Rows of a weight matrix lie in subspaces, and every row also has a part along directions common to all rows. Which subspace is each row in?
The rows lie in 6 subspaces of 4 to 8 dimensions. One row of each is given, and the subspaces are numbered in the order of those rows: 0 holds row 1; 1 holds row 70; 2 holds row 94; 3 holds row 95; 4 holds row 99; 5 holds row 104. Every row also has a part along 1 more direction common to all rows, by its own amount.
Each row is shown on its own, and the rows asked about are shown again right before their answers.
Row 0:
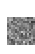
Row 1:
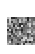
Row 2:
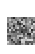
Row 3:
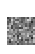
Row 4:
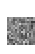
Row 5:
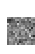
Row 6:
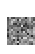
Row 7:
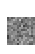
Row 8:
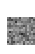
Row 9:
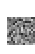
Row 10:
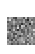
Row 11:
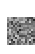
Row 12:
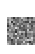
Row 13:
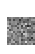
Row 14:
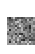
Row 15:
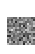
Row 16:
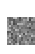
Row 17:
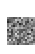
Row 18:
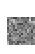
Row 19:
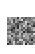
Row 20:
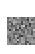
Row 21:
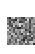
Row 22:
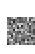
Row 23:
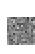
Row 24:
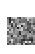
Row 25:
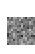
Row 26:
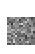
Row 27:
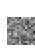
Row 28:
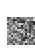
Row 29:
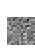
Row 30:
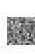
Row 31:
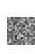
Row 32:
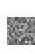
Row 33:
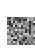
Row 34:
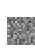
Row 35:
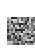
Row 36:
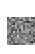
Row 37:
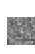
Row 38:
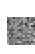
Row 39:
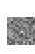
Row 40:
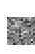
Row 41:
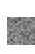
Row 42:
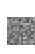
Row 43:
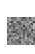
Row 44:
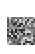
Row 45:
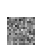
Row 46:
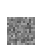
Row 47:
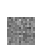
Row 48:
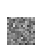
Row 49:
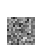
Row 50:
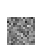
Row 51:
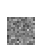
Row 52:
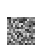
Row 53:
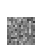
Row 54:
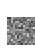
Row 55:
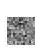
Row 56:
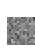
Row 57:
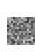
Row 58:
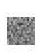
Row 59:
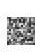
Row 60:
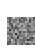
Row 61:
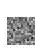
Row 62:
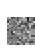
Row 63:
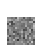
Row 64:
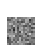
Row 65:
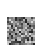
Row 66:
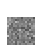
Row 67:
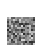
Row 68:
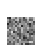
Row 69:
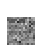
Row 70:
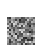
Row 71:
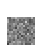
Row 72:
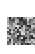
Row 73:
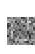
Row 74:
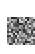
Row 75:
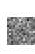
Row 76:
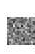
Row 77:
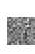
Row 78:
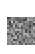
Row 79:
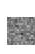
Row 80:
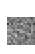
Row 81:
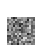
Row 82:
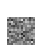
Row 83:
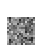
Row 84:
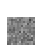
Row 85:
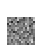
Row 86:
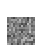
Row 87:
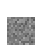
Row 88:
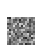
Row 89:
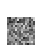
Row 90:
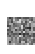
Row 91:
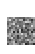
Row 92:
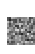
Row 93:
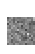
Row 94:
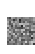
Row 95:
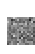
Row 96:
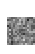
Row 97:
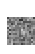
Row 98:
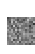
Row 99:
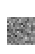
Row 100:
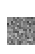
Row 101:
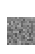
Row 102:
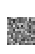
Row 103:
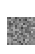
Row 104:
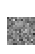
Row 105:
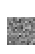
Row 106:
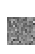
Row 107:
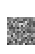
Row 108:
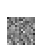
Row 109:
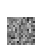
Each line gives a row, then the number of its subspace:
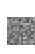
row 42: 2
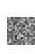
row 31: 1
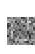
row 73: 0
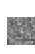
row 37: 0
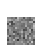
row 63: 0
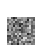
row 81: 2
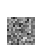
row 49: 2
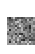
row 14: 2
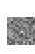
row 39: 4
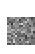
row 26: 4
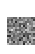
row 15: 5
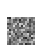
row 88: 0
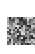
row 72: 5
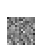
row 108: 5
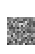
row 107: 5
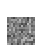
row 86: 3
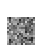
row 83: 1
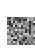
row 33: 3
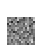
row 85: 0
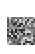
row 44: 1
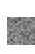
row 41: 5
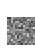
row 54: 3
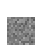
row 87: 0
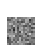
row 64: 3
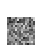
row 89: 0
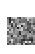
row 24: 0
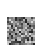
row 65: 1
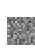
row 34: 0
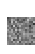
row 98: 3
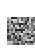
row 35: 5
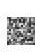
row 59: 0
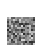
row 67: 2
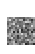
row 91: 5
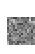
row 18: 1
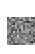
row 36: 5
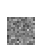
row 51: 3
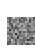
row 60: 4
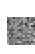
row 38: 0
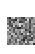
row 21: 2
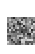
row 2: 0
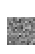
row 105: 2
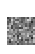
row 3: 3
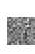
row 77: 2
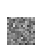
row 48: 1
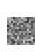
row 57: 4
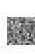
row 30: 4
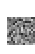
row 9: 5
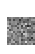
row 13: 2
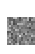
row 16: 1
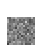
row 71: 1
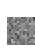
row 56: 4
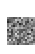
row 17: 0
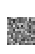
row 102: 1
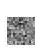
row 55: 5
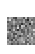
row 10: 1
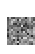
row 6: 3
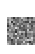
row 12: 4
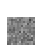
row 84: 3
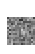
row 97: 5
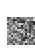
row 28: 4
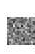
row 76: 1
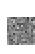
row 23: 1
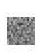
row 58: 1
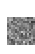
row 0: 4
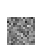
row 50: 1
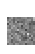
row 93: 4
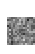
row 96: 5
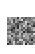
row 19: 5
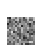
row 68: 0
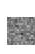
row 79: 5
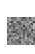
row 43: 0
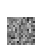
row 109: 3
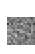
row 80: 4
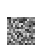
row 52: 3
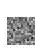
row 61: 1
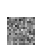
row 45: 5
